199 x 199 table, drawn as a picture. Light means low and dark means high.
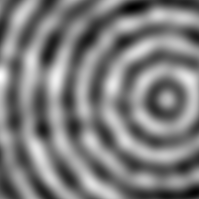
Odd rows or columns: none. Lone odd cells: none. Slope: none. Grain: smooth. Rings: centred on the middle right.
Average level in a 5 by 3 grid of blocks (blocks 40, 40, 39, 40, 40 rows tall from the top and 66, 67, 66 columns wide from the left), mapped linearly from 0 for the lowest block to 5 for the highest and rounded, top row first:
3 4 3 / 0 2 0 / 1 1 1 / 1 1 1 / 3 1 5
